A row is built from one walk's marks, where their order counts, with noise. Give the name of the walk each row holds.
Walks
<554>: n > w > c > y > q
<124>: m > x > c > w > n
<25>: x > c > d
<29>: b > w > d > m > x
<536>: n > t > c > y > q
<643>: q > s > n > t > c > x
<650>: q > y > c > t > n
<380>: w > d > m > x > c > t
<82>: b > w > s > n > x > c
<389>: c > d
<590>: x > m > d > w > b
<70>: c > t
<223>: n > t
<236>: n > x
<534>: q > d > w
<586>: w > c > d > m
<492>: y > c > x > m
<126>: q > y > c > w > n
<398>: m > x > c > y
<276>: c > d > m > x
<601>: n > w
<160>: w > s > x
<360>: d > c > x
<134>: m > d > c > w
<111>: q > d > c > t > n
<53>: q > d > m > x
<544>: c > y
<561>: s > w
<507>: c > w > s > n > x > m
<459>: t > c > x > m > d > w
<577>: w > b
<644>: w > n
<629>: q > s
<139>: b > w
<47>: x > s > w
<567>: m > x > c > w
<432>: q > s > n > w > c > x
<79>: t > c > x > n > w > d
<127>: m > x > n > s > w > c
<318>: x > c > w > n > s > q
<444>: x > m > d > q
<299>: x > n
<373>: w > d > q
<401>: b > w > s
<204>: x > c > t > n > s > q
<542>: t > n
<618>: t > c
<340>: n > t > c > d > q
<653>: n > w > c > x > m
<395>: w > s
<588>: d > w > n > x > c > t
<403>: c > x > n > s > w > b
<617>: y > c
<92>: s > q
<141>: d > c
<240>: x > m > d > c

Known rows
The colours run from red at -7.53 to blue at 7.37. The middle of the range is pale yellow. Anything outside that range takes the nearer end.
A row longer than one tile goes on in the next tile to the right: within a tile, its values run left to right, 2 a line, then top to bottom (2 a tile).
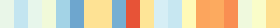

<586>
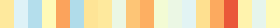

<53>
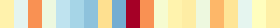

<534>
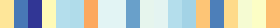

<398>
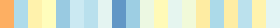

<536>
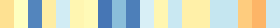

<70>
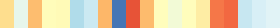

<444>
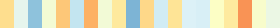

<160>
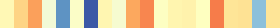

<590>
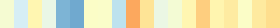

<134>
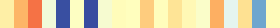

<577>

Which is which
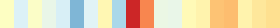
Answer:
<459>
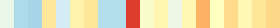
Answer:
<389>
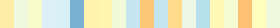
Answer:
<47>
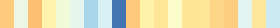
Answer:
<340>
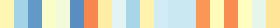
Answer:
<492>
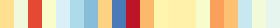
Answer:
<373>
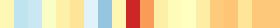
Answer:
<79>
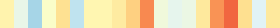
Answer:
<29>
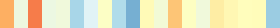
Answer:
<318>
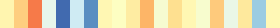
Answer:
<139>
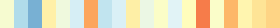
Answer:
<240>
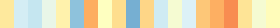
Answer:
<507>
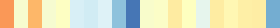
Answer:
<204>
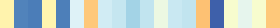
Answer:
<544>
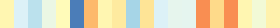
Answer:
<653>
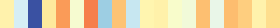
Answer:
<360>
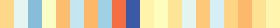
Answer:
<432>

